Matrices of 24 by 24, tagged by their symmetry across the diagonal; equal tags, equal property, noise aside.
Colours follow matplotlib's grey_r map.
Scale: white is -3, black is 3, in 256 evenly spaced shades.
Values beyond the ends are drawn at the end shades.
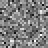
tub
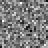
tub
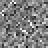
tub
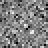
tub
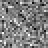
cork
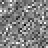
tub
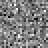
cork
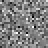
cork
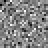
tub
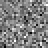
cork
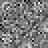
tub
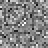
tub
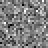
cork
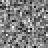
cork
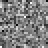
cork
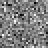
cork
